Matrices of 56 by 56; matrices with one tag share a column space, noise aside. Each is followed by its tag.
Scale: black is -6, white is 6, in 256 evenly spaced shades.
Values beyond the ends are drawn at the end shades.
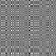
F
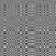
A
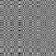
F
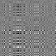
A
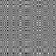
F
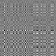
A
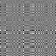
A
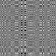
F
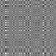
F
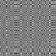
F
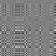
A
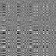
A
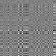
A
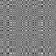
F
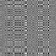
F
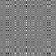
F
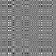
F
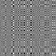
F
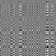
A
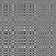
A
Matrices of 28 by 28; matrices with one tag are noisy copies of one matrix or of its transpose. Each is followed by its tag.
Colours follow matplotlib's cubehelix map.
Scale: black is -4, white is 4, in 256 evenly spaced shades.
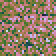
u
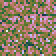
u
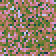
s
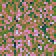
u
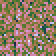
u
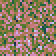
u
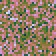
s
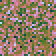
s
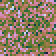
s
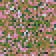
s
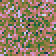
s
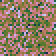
s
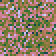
s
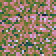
u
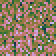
u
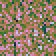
u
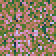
u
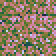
u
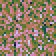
u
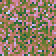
s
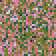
s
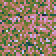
u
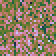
u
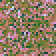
s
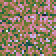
u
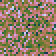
s
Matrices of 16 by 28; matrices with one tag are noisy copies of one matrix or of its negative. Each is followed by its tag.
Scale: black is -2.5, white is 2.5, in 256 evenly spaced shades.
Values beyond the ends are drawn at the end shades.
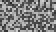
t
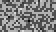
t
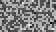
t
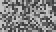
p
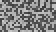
t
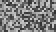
t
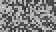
p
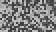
p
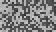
p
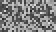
p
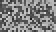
p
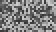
p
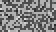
t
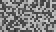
t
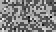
p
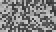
p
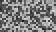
p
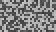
t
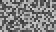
t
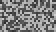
t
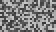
t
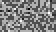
t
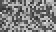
p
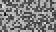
t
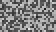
t
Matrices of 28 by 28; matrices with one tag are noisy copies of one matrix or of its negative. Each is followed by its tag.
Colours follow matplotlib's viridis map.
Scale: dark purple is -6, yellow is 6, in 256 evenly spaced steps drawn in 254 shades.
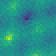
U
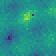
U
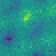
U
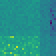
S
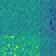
S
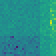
S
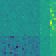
S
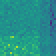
S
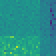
S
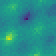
U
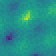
U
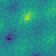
U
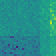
S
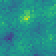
U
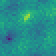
U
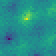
U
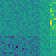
S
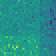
S
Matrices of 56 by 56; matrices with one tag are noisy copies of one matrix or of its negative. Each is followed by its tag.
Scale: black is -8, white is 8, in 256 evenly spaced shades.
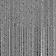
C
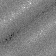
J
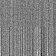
C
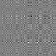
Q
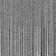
C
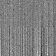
C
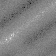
J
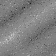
J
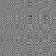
Q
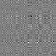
Q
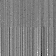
C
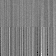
C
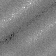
J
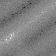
J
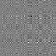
Q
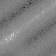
J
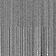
C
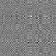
Q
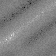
J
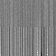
C
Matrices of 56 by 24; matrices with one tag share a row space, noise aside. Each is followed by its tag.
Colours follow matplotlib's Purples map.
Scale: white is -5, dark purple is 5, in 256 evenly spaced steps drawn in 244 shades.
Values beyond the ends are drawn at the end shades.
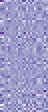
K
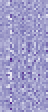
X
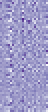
X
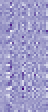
X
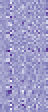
X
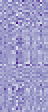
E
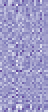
E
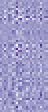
E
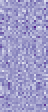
K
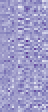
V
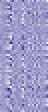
X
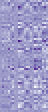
V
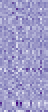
E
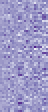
V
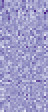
K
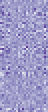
K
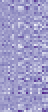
V
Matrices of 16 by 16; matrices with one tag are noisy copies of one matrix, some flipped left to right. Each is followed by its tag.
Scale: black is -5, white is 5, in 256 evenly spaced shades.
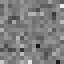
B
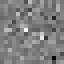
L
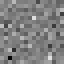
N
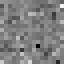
B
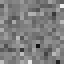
B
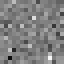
N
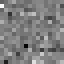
B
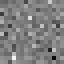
N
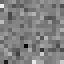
B
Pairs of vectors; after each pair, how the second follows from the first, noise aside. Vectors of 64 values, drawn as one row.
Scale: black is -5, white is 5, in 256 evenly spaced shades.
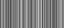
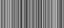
negated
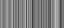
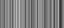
shuffled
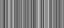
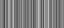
copied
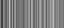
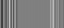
partly zeroed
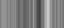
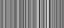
sign-scrambled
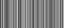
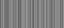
shrunk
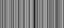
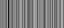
shuffled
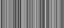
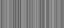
shrunk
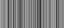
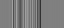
partly zeroed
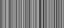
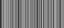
shuffled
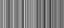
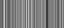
shuffled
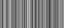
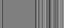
partly zeroed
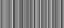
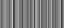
copied
